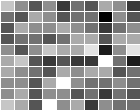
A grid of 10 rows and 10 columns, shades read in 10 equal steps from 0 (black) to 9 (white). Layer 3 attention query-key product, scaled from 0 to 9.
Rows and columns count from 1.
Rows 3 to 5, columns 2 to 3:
6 5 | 4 4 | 3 5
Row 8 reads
5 5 3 6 9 5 4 4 5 4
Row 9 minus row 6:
-1 -1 0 3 2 1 2 -7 0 2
